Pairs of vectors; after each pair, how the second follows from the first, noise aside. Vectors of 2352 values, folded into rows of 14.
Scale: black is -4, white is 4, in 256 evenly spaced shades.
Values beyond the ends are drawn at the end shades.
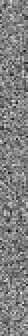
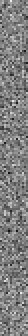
copied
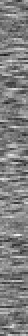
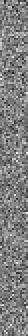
shuffled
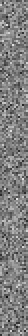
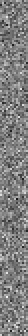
negated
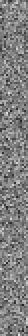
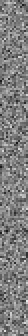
shuffled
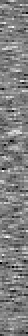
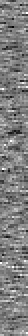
negated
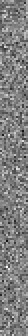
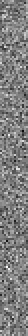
copied
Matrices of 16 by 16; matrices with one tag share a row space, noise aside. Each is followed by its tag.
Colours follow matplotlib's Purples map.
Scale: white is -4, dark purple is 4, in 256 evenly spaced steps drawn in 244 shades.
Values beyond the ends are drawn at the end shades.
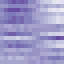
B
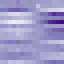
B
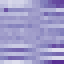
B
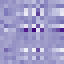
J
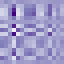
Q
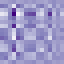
Q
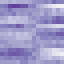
B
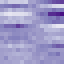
B
